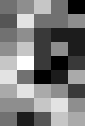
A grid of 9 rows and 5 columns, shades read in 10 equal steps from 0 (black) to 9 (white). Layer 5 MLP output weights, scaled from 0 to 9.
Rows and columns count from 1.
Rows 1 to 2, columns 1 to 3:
4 5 7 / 3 8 4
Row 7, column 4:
5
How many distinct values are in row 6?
5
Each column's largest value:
8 9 7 8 6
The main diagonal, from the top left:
4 8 2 5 2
